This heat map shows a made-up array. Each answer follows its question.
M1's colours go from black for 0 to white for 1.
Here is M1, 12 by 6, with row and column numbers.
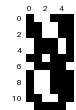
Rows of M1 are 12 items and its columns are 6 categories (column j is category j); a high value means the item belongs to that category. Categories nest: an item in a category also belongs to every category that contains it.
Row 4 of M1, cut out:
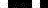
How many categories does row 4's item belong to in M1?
2
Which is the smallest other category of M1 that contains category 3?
2
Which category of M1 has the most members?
2
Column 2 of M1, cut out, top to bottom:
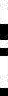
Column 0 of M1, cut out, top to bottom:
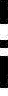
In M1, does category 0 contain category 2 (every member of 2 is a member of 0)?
no
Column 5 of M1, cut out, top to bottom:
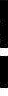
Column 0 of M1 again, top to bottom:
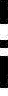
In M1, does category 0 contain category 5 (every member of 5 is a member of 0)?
yes
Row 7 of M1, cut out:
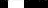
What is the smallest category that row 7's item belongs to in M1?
1
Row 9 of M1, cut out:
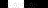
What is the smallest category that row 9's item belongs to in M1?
1
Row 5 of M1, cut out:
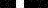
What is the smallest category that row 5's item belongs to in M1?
2
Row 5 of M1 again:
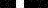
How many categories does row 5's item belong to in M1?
1
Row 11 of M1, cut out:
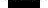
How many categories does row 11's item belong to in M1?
2
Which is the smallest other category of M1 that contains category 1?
2
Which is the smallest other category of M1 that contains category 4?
0
